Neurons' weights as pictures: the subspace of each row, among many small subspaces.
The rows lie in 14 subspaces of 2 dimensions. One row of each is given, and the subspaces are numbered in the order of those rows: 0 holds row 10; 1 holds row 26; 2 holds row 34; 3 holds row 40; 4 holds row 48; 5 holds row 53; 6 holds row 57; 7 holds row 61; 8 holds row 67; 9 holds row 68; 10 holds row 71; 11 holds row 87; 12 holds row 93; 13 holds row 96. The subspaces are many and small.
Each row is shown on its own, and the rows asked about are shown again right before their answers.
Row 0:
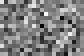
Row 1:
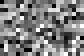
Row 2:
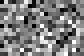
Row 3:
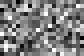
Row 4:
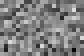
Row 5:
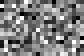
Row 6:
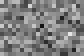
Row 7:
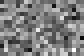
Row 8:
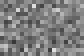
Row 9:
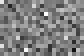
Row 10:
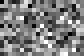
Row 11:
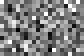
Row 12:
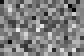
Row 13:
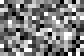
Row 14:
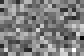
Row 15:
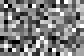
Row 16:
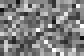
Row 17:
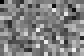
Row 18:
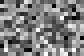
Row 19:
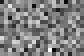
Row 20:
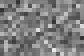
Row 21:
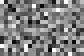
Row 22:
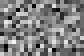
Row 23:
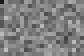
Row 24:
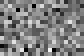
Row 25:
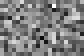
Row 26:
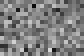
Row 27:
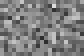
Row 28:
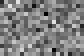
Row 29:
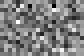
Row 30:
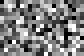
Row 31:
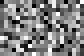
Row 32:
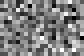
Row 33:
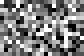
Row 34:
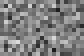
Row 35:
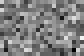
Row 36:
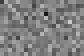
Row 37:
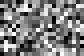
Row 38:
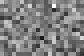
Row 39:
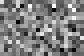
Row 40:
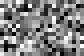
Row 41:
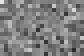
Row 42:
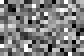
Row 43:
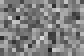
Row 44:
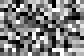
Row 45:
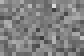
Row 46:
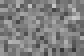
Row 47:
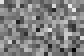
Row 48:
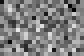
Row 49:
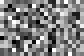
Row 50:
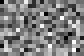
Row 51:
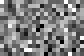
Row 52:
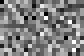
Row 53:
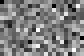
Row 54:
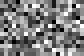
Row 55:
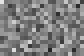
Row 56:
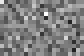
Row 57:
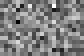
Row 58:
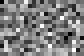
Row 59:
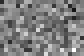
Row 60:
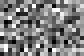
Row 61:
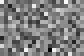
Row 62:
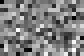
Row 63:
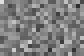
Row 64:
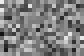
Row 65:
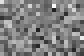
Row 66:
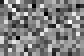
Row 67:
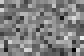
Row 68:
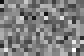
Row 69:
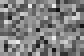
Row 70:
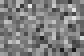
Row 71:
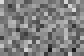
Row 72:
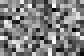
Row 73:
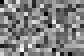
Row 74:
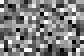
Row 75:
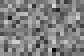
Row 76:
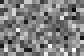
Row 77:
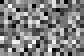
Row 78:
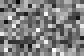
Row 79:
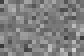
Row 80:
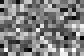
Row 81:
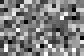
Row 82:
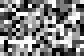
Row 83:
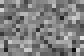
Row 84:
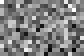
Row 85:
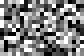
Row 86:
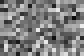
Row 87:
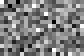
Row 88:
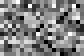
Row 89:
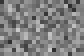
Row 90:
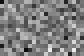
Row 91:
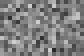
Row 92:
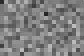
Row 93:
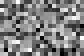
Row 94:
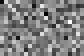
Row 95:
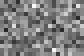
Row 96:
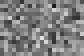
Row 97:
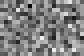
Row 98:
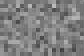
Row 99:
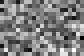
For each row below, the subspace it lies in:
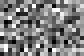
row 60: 1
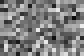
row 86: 2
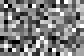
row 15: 2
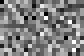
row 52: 9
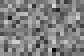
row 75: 7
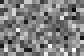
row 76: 1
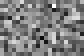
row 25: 13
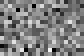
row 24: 1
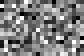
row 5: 9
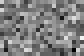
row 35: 8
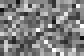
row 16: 11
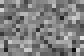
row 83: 8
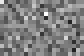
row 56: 9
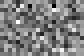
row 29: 6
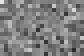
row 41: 13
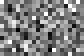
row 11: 4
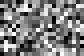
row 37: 3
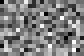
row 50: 11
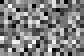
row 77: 7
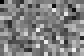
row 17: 13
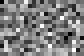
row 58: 11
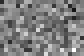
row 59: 10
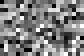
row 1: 2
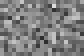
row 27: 13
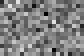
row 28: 11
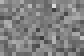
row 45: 5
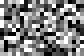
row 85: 3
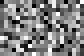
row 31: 5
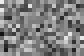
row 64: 3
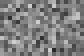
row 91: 10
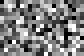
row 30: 6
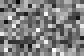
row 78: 8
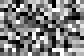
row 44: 6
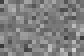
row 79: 12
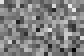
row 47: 6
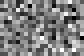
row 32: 4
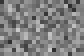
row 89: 4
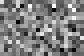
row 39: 6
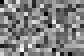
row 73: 3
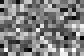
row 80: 12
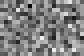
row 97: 4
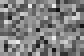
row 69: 2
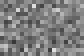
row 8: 1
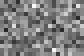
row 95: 0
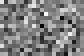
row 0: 0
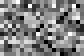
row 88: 0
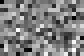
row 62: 2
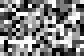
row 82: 8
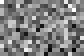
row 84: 10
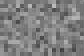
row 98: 10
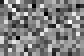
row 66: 9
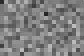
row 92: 11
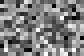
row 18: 7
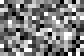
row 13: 2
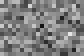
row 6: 0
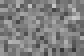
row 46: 10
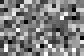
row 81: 1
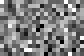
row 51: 13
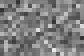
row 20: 11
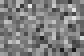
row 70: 4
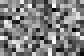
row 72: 5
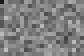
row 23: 3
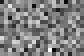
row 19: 7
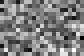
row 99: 12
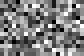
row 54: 0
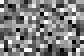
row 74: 8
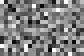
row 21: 12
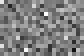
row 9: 8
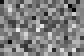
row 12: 4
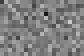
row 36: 9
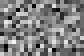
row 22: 1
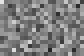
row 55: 5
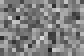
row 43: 13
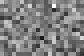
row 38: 5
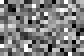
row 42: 12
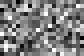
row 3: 3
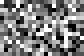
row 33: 6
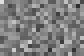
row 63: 5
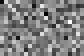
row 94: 9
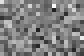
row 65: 5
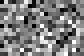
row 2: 0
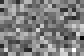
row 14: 12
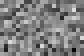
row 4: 1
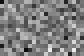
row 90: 7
